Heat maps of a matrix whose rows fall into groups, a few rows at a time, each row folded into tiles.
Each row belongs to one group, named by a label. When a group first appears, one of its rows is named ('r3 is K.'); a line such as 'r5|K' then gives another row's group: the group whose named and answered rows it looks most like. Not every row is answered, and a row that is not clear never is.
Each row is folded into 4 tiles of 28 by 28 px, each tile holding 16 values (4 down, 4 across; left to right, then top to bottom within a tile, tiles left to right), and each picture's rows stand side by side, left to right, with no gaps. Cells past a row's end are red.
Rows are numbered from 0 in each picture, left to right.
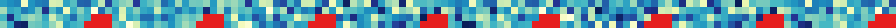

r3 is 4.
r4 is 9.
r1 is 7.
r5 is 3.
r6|4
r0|9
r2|7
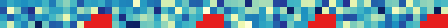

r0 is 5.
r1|9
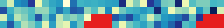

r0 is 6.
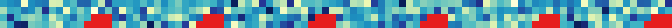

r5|9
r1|5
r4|6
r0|9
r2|4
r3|4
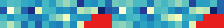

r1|5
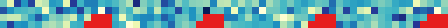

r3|3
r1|7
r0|6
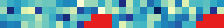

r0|3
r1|4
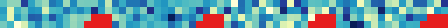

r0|7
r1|3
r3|9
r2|6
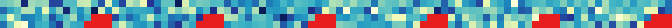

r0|7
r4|6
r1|4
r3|5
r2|3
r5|5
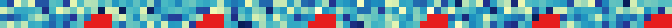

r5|4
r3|9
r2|9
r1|3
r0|4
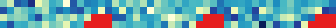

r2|5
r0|6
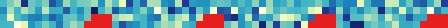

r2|5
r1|6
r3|9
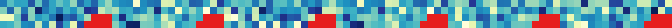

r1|9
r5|7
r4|7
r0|3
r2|3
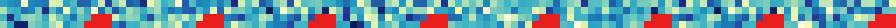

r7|7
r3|9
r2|4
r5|7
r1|6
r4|5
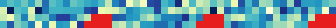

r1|4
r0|3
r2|6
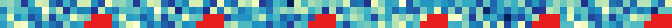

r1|7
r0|7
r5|7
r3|6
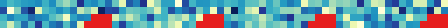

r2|3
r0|5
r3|7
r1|6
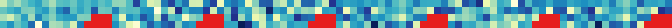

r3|5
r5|5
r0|3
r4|6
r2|9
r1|7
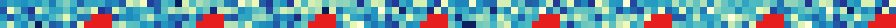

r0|5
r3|7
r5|6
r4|9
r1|4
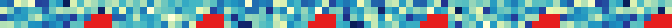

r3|9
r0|4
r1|5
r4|3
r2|9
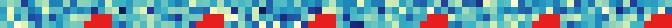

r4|6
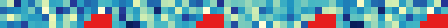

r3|9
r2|3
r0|6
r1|9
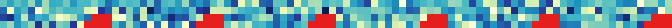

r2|4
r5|3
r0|5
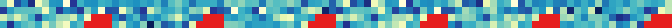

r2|5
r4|6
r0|6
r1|5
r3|6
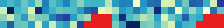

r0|3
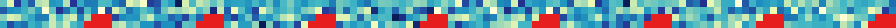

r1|4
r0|6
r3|3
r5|4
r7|5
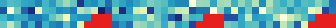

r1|3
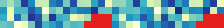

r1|7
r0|7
